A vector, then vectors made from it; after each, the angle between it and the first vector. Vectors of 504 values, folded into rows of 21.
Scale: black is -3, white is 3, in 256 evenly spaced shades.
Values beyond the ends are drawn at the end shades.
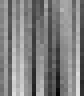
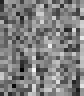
partly opposed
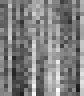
nearly opposite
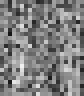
partly aligned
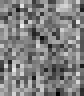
partly aligned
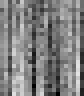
nearly parallel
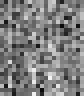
partly opposed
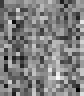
partly opposed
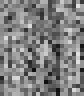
partly aligned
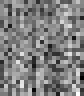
partly aligned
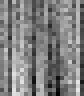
nearly parallel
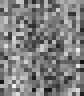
partly aligned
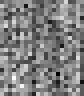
partly aligned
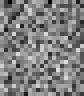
orthogonal
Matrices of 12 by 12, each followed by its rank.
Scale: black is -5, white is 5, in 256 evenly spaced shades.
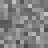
full rank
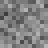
full rank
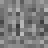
two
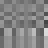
one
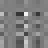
one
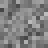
full rank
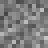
full rank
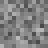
full rank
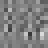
two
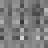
two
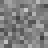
full rank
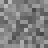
full rank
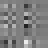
one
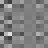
one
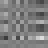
one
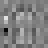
two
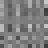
two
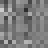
two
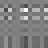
one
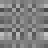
one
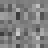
two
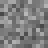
full rank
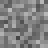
full rank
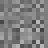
two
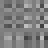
one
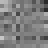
two
